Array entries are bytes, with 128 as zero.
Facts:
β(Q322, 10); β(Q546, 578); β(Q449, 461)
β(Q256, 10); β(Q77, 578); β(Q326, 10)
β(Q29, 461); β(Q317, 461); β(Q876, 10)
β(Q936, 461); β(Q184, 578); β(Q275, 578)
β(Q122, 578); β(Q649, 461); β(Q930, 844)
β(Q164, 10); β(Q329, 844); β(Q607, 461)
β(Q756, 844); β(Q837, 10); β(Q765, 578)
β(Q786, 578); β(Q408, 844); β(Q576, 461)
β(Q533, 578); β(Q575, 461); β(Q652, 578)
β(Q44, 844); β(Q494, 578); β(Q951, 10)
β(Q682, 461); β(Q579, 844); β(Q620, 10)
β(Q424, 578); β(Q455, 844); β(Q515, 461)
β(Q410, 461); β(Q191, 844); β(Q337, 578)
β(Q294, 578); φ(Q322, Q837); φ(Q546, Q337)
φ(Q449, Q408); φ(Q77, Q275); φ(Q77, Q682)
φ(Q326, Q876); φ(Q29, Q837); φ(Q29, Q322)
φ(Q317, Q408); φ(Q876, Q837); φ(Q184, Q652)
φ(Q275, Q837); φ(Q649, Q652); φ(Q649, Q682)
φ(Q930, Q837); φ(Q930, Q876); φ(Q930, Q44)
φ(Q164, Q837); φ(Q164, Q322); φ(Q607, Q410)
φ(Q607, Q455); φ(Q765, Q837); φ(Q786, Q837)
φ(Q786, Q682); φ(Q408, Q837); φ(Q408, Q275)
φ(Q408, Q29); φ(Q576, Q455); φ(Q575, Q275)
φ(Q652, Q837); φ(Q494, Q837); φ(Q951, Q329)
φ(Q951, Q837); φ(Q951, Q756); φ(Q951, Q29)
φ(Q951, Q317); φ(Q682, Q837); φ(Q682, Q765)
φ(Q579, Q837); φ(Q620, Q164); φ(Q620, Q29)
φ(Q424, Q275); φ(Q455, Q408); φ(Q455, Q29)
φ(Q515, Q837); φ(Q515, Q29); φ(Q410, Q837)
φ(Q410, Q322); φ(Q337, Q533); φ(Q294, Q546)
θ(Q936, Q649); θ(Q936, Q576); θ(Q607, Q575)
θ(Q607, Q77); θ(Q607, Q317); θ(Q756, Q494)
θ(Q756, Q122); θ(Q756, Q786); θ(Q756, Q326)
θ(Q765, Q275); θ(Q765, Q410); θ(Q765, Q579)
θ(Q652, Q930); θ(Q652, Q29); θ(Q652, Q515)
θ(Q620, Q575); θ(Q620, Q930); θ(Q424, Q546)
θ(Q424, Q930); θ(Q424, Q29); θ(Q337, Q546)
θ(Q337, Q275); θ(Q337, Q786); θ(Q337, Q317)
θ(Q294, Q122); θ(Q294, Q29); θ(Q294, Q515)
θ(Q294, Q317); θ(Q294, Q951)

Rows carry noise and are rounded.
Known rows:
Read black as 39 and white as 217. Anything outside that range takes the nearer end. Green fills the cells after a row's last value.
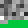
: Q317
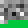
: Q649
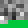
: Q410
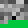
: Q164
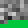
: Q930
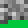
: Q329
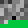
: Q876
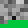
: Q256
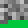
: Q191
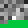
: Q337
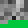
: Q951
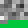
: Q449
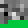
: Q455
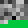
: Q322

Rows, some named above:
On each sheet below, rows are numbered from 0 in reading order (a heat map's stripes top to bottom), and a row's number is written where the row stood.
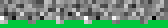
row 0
Q410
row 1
Q620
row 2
Q649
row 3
Q410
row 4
Q449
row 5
Q326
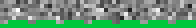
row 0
Q184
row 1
Q449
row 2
Q515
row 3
Q652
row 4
Q408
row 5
Q184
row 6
Q575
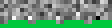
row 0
Q533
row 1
Q936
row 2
Q29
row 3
Q164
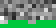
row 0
Q410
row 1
Q546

